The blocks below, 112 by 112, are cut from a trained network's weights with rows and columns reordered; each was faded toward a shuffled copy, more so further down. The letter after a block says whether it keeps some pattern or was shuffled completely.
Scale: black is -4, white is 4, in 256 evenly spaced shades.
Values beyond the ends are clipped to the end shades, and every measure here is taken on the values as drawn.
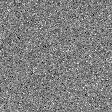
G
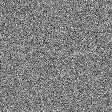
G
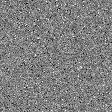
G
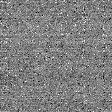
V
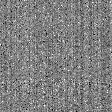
V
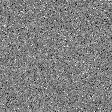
G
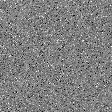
G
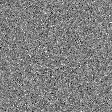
G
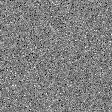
G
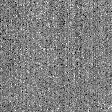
V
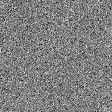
G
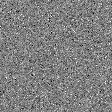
G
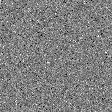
G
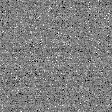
V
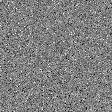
G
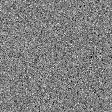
V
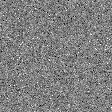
G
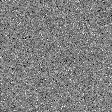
G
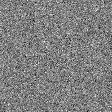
V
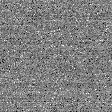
V
